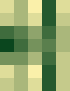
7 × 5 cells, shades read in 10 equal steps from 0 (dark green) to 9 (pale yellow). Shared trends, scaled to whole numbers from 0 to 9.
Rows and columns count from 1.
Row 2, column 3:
8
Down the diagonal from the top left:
8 6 5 3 7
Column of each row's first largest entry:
3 3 5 5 5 3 3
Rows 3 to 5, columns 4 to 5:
2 6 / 3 6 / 2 7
